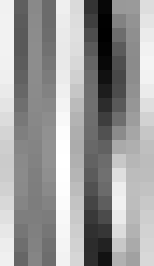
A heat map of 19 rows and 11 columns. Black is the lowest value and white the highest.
Stripes: upright, repeating 2 times. Slope: none. Ninth with the lowest average: top right. Grain: streaks running down. Average level on the scale: 60%.
